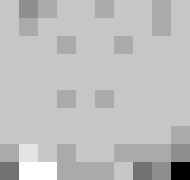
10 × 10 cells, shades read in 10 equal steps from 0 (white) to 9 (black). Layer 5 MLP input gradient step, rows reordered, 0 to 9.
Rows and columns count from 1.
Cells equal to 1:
1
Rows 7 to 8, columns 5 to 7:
2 2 2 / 2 2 2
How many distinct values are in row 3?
2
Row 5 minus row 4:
0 0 0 0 0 0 0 0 0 0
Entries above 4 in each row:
0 0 0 0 0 0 0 0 0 3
